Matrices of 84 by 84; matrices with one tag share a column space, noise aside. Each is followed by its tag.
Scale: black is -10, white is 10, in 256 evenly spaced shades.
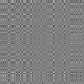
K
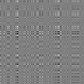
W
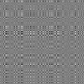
W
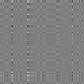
K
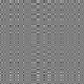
K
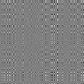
K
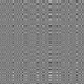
K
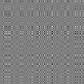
W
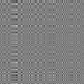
K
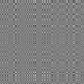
K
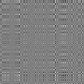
K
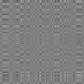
K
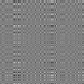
K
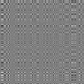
K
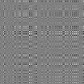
W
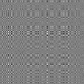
W
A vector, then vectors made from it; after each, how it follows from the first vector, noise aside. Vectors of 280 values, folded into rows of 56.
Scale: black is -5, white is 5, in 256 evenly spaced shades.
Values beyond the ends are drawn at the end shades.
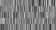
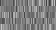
negated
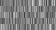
negated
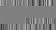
partly zeroed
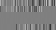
partly zeroed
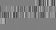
partly zeroed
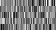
scaled up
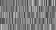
negated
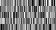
scaled up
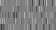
partly zeroed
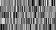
scaled up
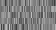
reversed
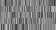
reversed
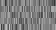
reversed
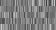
negated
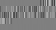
partly zeroed
